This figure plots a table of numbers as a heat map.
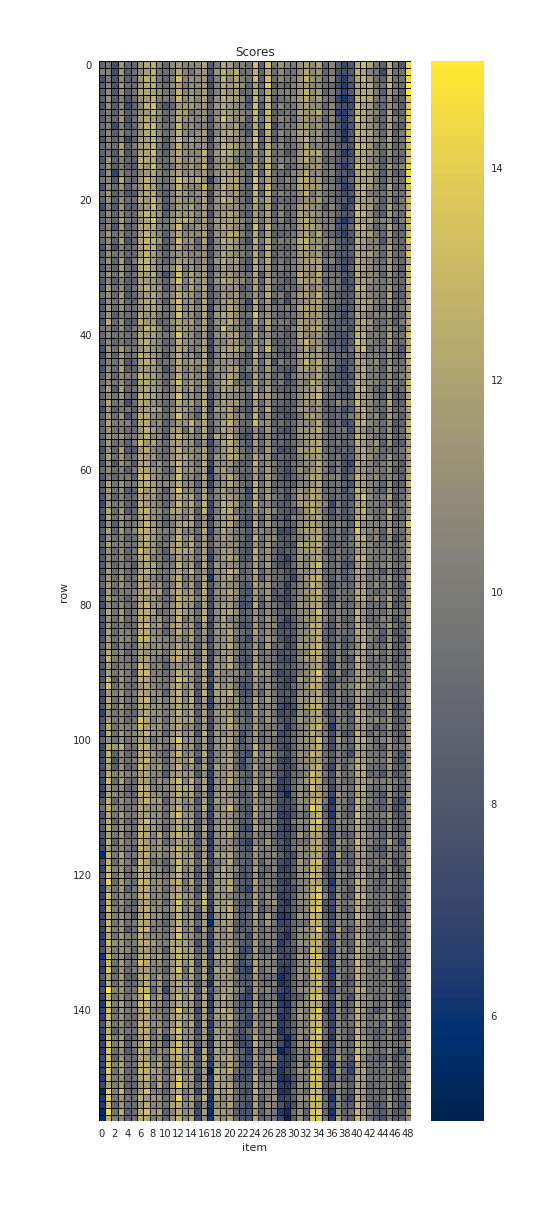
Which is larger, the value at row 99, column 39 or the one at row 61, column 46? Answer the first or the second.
the second
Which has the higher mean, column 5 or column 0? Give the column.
5
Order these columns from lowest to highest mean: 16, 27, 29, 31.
29, 27, 31, 16
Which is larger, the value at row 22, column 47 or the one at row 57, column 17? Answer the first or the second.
the first
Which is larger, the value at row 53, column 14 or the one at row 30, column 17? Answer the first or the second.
the first
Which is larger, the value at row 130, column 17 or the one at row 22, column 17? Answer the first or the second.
the second
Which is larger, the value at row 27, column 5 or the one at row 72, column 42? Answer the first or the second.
the second
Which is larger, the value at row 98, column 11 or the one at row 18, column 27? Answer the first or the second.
the first
